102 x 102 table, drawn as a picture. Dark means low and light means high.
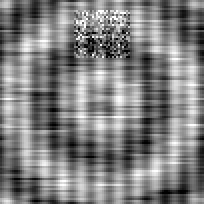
An odd patch, rougher than its surroundings, sits in the top middle. There is no overall slope. The centre is the ninth with the highest average. No row or column stands out. Concentric rings centre on the centre. Stripes running up and down repeat 11 times from left to right. Values change most from cell to cell in the top middle.
